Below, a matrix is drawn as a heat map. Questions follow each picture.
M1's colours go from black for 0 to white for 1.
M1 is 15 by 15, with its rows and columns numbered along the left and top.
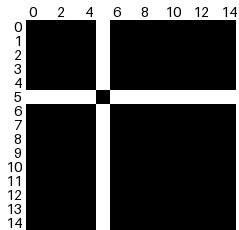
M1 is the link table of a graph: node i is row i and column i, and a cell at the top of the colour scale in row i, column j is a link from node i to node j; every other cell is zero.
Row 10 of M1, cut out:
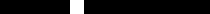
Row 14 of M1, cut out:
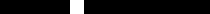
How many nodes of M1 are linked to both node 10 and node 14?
1
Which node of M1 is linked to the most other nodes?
node 5
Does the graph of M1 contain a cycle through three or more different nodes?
no
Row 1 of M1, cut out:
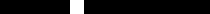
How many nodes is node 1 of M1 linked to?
1
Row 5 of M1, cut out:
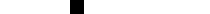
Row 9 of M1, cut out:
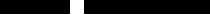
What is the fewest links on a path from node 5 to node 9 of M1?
1
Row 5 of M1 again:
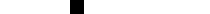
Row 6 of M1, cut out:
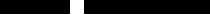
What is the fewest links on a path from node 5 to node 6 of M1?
1
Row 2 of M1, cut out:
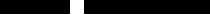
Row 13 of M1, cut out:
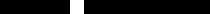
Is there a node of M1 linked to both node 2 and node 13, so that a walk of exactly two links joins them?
yes
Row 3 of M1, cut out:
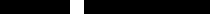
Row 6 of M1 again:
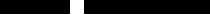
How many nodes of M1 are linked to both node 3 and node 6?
1
